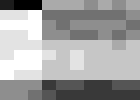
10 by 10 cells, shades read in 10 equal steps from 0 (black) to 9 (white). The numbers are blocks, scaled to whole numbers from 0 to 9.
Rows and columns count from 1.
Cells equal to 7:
24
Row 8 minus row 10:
4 3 4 4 5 5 5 5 5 5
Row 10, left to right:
5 5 4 3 2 2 2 2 2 2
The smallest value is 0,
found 2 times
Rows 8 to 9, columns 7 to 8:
7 7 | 2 2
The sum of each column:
70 69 70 54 52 54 50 52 50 53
